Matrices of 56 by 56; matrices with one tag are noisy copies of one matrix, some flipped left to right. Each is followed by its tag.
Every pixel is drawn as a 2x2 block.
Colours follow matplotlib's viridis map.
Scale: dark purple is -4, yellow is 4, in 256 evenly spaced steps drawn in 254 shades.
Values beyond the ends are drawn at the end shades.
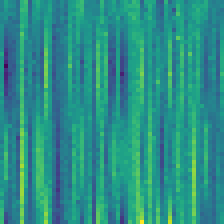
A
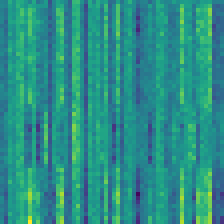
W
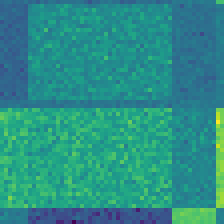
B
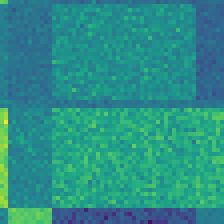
B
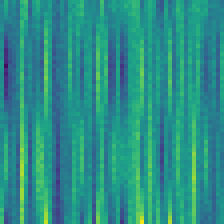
A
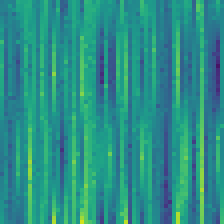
A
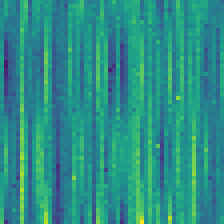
A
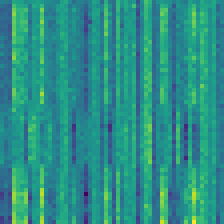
W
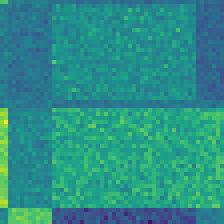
B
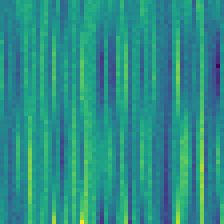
A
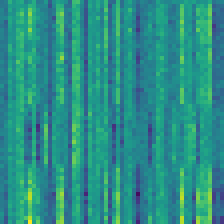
W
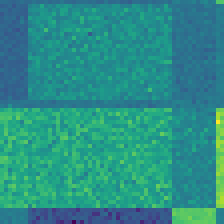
B
